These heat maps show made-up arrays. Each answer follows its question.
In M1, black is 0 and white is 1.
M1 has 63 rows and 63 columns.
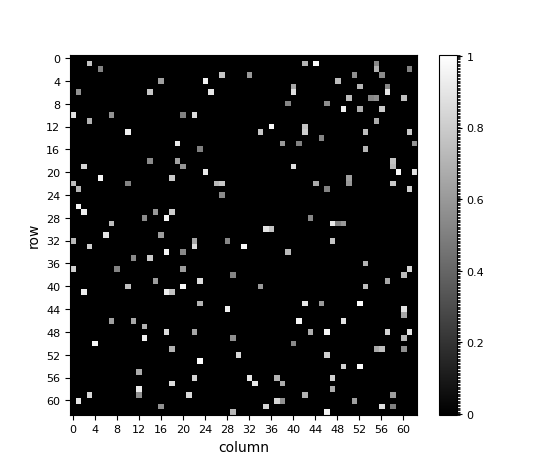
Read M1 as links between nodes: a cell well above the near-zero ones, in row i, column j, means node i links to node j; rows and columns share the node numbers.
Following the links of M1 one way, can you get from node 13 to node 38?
yes
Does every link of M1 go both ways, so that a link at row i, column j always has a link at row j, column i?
no
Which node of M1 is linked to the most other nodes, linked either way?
node 22
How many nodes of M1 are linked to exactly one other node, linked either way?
1
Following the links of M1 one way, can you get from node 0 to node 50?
no
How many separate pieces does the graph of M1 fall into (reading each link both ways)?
1
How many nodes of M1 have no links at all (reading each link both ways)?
0
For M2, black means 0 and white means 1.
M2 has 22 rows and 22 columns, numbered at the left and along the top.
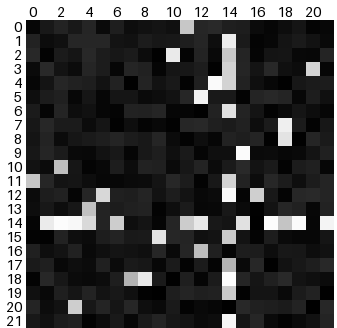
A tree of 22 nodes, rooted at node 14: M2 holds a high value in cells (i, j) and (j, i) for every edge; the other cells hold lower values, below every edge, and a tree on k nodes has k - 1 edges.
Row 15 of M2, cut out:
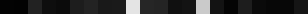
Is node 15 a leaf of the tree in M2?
no
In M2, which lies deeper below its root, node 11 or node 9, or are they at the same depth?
node 9
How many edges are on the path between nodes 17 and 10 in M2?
3
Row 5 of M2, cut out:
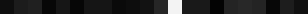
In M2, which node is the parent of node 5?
12
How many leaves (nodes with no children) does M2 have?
14
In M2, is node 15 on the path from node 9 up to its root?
yes
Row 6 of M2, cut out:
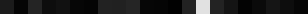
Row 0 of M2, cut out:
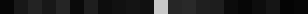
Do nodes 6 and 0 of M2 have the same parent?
no
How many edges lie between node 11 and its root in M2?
1
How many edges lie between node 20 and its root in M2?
2
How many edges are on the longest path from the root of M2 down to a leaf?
2
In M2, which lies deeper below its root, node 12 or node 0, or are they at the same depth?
node 0
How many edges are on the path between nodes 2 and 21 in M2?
2
